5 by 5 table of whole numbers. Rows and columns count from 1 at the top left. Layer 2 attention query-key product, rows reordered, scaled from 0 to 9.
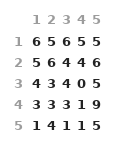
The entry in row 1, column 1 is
6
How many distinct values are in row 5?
3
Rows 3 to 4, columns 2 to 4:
3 4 0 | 3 3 1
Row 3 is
4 3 4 0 5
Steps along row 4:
same same down up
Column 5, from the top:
5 6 5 9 5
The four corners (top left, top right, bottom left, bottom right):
6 5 1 5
